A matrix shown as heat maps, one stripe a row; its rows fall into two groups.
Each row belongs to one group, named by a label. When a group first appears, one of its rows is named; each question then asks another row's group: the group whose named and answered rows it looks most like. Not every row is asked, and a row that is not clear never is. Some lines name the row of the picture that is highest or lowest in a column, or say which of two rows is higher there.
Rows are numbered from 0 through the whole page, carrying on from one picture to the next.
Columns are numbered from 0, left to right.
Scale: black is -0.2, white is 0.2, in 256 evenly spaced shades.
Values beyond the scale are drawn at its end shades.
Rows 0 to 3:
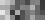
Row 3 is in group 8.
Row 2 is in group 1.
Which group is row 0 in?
8
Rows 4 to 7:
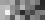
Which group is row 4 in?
8
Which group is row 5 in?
8
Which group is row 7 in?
1
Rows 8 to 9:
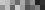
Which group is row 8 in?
8
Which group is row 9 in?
1
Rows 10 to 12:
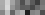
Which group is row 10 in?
8
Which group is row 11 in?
8
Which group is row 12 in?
1
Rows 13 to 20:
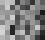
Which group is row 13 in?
8
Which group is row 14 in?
1
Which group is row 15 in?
8
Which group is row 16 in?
8
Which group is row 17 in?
8
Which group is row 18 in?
1
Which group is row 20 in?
8
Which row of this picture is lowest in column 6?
13
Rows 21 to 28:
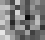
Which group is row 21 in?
1
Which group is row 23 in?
1
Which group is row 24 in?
1
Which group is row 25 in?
1
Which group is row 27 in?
8
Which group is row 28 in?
8
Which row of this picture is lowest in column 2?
25
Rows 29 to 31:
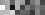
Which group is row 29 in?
1
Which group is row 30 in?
1
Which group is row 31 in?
8
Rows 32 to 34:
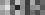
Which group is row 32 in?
1
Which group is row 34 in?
1
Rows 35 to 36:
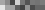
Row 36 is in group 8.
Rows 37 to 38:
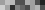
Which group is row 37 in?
8
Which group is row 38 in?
1
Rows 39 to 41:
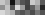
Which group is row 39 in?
1
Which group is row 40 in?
1
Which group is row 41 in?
8
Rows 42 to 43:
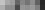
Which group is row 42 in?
8
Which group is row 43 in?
8
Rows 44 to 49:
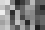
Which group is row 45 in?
8
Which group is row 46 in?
1
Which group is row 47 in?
1
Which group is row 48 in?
1
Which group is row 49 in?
8
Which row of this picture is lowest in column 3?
44
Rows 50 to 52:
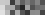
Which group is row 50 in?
1
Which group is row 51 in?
8
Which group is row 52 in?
1
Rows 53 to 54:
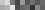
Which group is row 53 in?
8
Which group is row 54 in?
8
